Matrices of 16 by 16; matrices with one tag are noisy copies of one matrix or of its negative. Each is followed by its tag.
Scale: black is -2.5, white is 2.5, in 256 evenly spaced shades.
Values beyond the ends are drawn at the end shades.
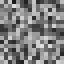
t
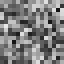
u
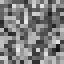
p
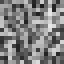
p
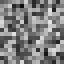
p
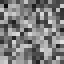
u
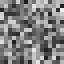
u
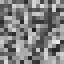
p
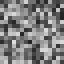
u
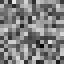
t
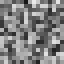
p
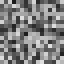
t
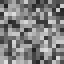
u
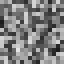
p
